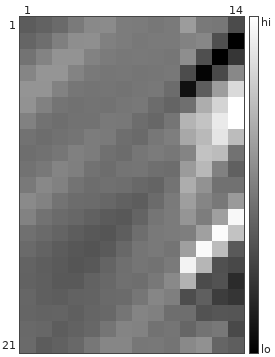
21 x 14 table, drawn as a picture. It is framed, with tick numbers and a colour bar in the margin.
Grain: diagonal, up to the right. Roughest part: top right. Seam: vertical, 70% of the way across, the left part calmer. Mirror symmetry: none. Histogram: skewed, a long tail of high values.
